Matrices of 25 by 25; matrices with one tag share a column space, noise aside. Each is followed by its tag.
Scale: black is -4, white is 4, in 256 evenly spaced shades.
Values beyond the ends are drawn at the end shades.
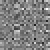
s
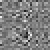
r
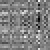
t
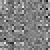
s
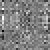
t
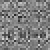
r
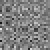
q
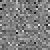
s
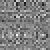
r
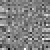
q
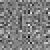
t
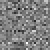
s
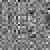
t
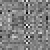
t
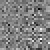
q
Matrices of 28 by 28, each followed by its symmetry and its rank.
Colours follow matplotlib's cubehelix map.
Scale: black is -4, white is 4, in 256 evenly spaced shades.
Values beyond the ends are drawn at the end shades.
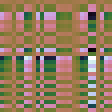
neither, rank one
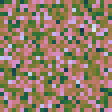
neither, full rank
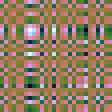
symmetric, rank one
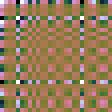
symmetric, rank one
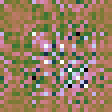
symmetric, rank three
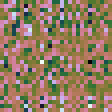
neither, rank five
